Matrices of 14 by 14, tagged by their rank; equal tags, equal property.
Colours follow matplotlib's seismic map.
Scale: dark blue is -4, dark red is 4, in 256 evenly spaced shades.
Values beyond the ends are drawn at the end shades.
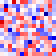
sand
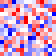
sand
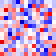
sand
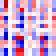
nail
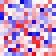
sand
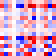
nail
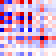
nail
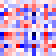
nail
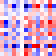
nail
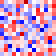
sand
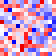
sand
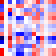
nail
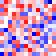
sand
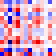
nail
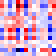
nail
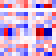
nail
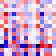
nail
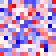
sand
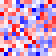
sand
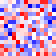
sand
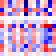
nail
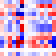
nail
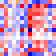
nail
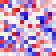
sand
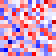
sand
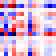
nail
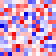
sand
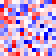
sand
